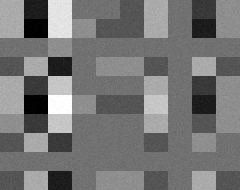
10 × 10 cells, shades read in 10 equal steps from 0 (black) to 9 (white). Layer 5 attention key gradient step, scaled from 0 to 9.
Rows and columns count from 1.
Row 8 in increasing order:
2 3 3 4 4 4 4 4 5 6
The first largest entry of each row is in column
3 3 3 2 3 3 3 2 1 2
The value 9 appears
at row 6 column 3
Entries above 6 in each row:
1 1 0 0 1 2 1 0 0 0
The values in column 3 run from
1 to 9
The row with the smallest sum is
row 8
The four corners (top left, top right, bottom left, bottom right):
6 5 3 3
